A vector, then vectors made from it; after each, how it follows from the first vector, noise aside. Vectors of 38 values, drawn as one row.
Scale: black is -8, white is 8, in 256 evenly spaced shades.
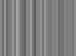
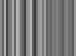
scaled up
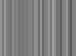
wrapped around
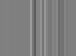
partly zeroed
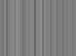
shrunk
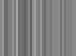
sign-scrambled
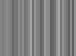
reversed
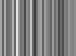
scaled up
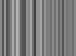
scaled up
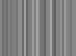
wrapped around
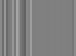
partly zeroed
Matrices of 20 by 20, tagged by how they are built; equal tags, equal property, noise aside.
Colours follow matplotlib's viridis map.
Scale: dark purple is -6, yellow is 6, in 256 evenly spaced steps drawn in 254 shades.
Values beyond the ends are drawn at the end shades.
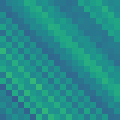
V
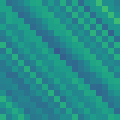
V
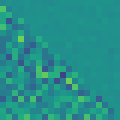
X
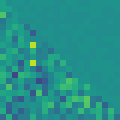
X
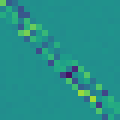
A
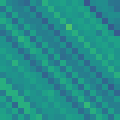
V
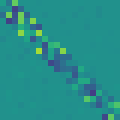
A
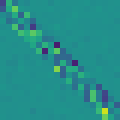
A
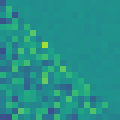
X
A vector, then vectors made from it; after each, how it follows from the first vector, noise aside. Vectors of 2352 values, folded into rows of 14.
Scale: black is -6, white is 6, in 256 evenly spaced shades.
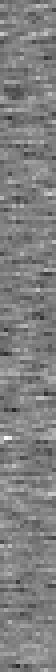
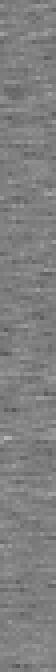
shrunk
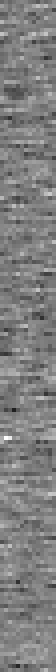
copied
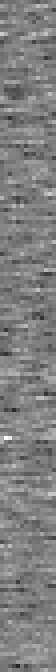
copied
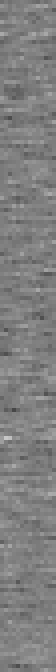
shrunk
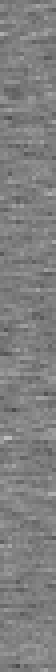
shrunk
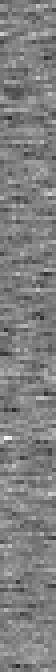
copied
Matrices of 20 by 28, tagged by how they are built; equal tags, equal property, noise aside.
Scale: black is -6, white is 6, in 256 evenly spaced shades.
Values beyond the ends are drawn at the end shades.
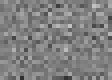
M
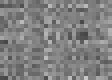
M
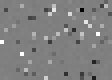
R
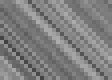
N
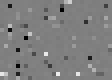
R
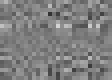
M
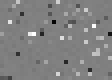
R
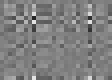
M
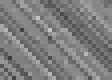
N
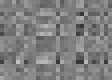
M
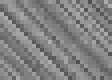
N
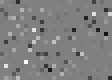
R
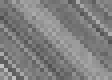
N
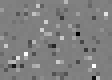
R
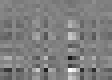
M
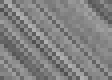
N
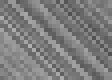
N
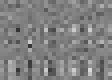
M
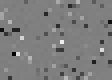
R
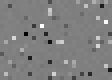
R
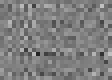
M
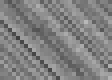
N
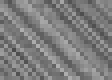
N
